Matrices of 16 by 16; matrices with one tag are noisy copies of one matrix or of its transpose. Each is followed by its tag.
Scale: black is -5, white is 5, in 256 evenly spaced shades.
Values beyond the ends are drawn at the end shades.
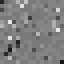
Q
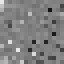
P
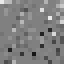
P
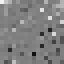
P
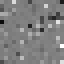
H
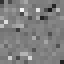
Q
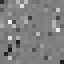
Q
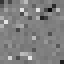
Q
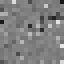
H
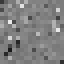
Q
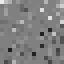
P
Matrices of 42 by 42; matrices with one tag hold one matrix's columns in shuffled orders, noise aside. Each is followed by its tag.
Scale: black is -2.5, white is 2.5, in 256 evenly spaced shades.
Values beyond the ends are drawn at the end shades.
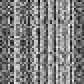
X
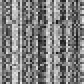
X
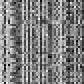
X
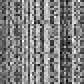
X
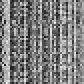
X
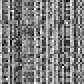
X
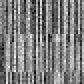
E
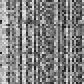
X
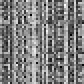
X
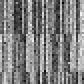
E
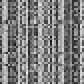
X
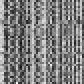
X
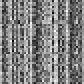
X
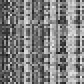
X
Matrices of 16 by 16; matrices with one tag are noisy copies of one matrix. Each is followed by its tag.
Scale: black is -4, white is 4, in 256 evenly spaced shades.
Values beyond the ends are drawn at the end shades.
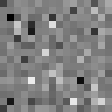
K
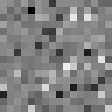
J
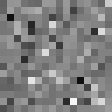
K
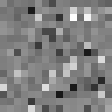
J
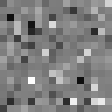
K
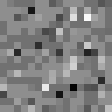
J
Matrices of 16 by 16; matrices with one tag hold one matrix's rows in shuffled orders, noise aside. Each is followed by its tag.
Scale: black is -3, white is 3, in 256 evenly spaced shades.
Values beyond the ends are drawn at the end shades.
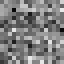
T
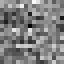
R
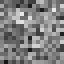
R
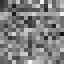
T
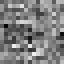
R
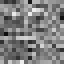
R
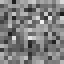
T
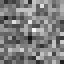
R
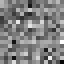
T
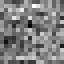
R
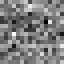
T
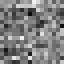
R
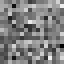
T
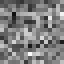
T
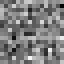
T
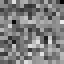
T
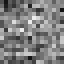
R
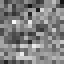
R
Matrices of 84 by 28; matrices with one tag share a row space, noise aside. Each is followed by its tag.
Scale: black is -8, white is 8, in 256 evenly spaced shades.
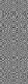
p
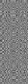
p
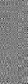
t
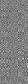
t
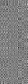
t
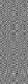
p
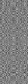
p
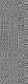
t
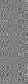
t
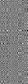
t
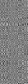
t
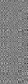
t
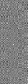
t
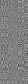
t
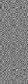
p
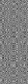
p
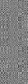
t
